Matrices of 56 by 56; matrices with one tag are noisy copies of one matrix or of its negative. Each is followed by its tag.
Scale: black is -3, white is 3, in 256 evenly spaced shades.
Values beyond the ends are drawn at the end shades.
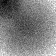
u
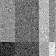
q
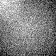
u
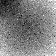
u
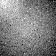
u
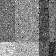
q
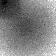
u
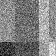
q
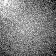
u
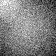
u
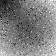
u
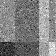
q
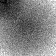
u
